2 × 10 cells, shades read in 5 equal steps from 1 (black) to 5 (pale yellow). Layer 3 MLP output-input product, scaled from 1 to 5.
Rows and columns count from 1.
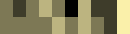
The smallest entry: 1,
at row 1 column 6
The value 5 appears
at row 1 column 10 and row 2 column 10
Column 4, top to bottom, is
4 3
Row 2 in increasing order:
2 3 3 3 3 3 3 4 4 5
